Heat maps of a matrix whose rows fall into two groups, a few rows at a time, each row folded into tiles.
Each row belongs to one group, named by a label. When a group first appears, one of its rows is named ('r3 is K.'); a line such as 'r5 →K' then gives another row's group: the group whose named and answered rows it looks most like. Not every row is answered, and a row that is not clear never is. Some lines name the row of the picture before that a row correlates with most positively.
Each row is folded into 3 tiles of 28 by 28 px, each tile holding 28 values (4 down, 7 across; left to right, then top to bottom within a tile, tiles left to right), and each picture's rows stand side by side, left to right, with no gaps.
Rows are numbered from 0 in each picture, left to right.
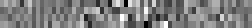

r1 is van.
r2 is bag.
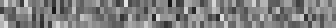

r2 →bag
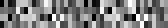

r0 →bag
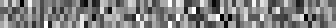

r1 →bag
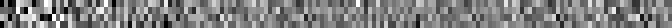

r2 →bag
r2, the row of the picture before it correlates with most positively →1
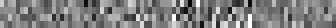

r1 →bag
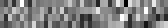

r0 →van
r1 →van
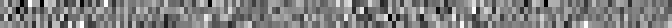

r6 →van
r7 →van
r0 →van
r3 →bag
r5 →van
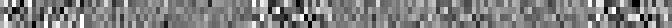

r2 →van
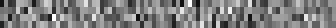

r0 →bag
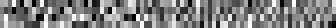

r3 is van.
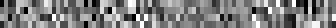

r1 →bag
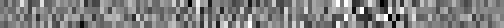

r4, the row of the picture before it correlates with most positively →2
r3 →van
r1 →bag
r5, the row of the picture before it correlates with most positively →2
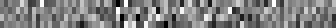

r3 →van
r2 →van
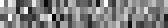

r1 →van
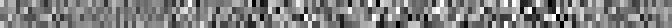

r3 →bag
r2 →van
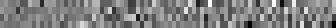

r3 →van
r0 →van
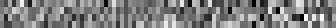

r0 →van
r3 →bag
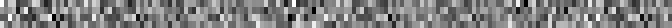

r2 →bag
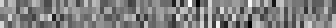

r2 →van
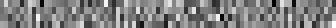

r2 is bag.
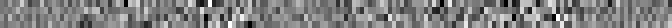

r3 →bag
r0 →van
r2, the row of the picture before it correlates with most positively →1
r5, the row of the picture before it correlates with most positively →3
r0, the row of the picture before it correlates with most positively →1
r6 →bag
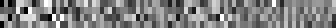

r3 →van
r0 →bag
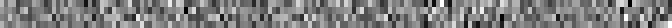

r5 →van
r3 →bag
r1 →bag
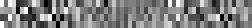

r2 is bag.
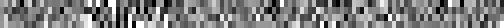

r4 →bag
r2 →bag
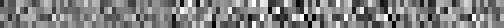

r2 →van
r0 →bag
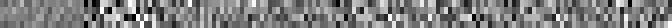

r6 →bag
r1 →bag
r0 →van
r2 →van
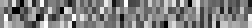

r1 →van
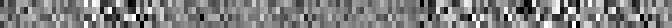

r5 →bag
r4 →bag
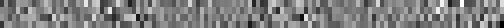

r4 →van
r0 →bag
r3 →bag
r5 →van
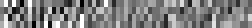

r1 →van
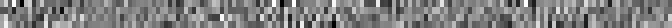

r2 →bag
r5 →van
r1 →van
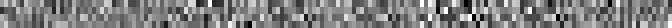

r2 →van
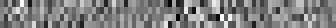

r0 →van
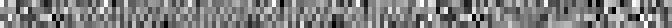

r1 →van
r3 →van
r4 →van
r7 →bag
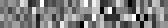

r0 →van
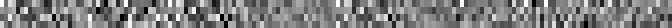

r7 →van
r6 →van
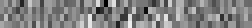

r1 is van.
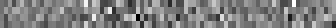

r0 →van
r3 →van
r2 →bag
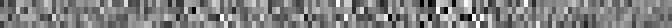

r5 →bag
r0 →bag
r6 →van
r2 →bag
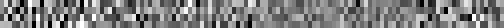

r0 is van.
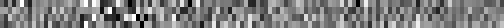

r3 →bag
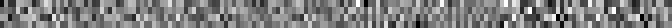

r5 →van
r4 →van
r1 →bag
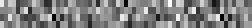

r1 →van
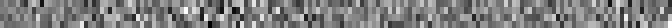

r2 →van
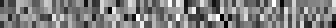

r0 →bag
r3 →van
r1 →bag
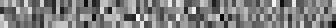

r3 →van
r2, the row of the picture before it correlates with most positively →2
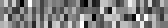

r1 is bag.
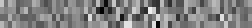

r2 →bag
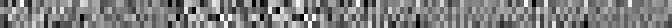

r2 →bag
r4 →van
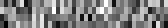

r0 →van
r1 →van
